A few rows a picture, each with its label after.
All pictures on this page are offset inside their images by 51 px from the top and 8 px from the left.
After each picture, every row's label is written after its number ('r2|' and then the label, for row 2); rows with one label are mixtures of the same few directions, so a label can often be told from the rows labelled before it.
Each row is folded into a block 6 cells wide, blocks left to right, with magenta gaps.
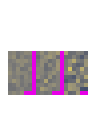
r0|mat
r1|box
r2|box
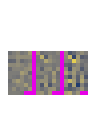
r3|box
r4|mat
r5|mat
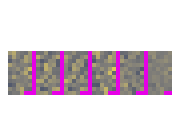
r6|mat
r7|box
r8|box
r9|mat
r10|mat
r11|mat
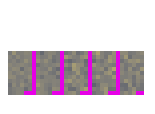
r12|mat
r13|mat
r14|box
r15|mat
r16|mat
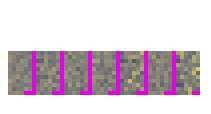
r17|box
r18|box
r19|mat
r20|box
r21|box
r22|mat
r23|mat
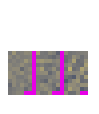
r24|mat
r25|box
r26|box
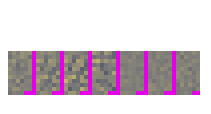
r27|box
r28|box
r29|box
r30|box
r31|mat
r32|mat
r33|mat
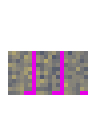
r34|mat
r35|mat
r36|mat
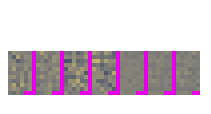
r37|mat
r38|mat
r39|box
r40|box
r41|box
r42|mat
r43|mat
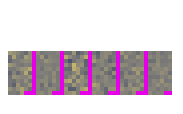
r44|mat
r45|mat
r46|box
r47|mat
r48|mat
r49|box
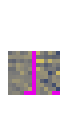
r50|box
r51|box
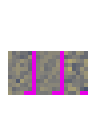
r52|box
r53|box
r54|box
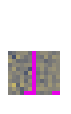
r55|mat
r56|mat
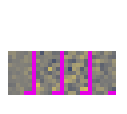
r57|mat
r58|mat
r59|box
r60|box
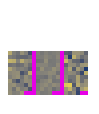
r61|box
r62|box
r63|mat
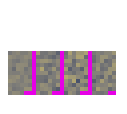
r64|box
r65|box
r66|box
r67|box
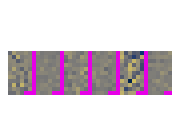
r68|mat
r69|box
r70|mat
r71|mat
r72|box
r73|box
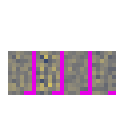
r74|mat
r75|mat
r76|box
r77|mat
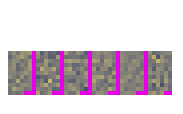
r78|box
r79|box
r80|box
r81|box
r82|box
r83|mat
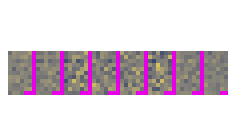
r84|box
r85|box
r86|box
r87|mat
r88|mat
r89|box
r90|box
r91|mat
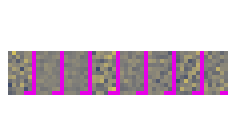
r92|mat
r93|box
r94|mat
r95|box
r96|mat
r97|box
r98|box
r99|mat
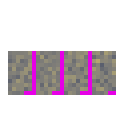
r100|box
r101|mat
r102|box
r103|box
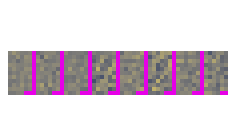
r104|mat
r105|mat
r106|box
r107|box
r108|box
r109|box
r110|box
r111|mat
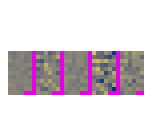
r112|mat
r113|box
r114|box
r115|box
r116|box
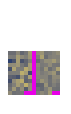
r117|box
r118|mat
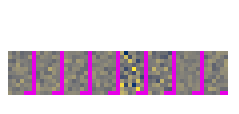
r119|box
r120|mat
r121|box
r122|mat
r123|mat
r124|box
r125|mat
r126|box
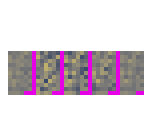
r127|mat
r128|box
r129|mat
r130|mat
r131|mat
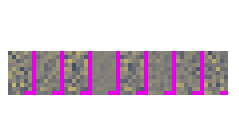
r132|mat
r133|box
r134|box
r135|box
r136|box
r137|mat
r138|mat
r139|mat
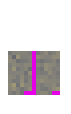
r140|mat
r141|box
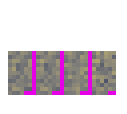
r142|box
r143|box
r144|mat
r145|box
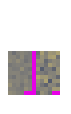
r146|mat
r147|box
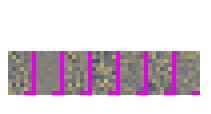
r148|mat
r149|mat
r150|mat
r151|box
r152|box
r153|mat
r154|box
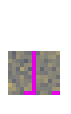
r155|mat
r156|box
